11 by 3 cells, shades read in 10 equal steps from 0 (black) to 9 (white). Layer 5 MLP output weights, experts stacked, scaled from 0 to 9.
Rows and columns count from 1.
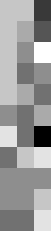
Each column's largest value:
8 7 9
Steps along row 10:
same up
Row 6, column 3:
6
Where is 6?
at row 2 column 2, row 5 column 2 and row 6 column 3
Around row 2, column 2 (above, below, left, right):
7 5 7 3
